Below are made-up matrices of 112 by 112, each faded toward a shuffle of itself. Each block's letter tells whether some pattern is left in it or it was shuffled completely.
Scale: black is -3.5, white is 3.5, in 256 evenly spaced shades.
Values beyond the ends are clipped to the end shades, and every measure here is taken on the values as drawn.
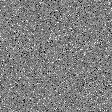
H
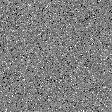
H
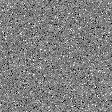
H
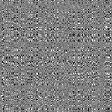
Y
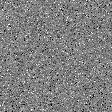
H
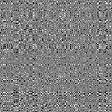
Y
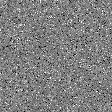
H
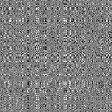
Y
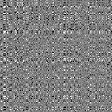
Y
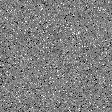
H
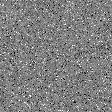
H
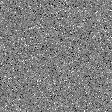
H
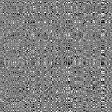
Y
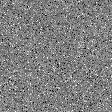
H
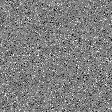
H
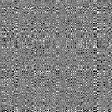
Y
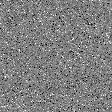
H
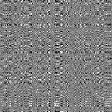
Y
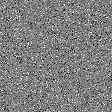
H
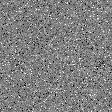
H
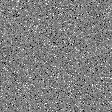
H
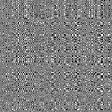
Y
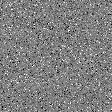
H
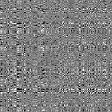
Y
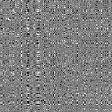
Y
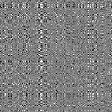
Y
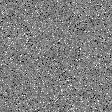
H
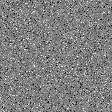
H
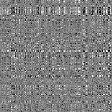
Y
